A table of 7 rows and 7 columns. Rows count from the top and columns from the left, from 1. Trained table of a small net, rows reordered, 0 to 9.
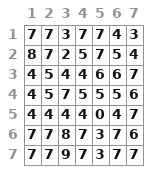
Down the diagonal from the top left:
7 7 4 5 0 7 7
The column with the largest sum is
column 2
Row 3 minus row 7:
-3 -2 -5 -3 3 -1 0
